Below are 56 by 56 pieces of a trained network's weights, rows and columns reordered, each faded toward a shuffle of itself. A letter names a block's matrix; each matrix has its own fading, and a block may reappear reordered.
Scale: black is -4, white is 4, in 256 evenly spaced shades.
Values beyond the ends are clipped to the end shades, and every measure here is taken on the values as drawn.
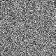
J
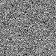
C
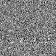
C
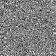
C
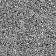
C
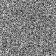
J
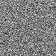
J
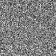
J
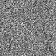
J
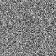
J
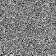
C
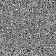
C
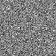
J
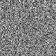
J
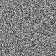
J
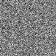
J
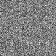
J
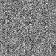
J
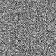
J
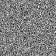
J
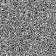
J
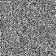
J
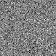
C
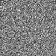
J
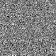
C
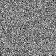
C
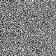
C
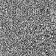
J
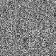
J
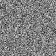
J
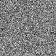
J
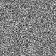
J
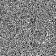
C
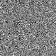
C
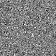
C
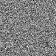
J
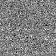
C
